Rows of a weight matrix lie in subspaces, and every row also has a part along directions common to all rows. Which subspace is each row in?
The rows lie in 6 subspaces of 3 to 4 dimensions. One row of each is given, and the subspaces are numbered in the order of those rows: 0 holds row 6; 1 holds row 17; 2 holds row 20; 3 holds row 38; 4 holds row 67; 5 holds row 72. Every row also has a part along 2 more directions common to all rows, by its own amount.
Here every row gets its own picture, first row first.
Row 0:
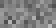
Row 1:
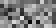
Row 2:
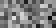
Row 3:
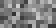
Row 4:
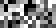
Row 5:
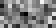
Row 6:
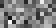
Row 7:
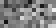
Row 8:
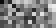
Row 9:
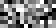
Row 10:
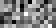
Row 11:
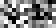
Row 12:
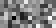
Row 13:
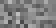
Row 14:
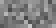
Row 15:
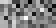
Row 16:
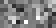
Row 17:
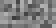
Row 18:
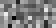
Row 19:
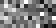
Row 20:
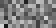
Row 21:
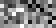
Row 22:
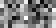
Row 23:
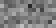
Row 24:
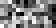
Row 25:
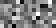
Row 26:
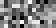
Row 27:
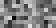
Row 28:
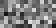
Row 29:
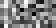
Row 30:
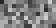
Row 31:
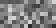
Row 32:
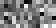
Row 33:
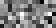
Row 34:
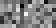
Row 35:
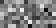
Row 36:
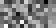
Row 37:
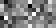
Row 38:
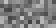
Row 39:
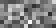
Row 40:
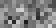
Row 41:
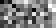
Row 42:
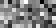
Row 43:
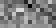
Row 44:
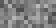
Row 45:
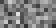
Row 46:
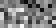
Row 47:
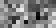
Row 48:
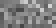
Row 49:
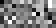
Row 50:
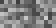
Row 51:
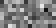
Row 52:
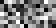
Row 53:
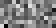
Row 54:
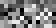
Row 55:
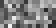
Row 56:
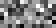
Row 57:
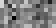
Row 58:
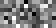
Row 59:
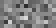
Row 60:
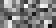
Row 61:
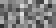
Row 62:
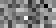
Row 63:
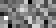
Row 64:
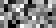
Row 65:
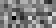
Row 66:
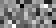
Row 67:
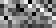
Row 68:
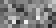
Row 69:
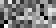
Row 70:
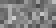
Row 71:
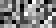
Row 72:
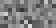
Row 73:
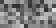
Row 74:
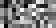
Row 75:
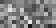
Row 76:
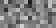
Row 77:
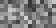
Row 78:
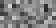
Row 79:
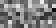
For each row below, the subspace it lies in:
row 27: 2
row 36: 5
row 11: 0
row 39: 3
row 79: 5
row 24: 4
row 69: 2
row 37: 4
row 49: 4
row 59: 2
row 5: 1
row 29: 2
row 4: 3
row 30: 5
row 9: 5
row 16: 0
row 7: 2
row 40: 0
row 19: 2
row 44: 0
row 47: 0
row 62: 0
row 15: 4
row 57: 0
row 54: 3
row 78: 1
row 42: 2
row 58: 2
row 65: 1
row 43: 4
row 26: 5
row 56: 4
